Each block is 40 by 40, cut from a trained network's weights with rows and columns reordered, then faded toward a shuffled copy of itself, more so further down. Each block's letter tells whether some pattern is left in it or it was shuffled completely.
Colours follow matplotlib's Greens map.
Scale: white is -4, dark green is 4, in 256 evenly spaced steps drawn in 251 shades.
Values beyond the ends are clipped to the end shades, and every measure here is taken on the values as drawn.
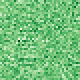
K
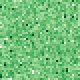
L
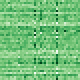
K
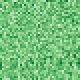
K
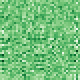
K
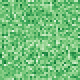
K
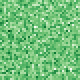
L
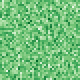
L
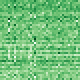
K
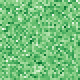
L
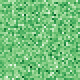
L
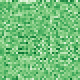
K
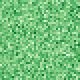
L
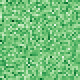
L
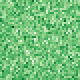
L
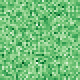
K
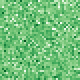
L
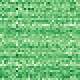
K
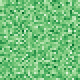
K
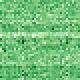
K
